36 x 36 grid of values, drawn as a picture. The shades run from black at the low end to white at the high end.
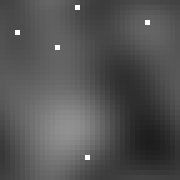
Overall the values sit about 30% of the way up the scale. There are five isolated cells, each far higher than the cells round it. The values are skewed, with a long tail toward high values. The halves do not mirror each other. The ninth with the lowest average is the bottom right.
